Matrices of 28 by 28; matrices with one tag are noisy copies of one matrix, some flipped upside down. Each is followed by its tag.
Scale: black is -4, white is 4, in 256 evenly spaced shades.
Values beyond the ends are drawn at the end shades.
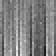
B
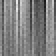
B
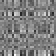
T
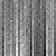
B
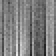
B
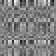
T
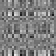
T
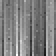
B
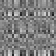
T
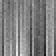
B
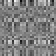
T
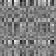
T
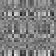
T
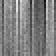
B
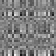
T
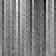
B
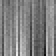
B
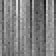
B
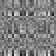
T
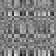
T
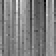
B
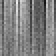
B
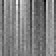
B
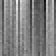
B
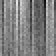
B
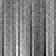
B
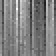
B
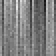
B
